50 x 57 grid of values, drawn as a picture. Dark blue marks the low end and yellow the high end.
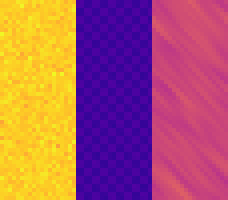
It is made of 1 by 3 panels. Panel 1,1: very high, fine-grained, faint in contrast. Panel 1,2: very low, checkered, faint in contrast. Panel 1,3: middling, slanting down to the right, faint in contrast.
